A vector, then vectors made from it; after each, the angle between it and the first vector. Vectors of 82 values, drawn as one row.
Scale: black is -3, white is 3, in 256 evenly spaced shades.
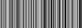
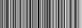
partly opposed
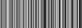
nearly parallel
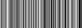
nearly parallel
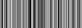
orthogonal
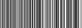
nearly opposite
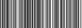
nearly opposite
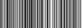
partly opposed
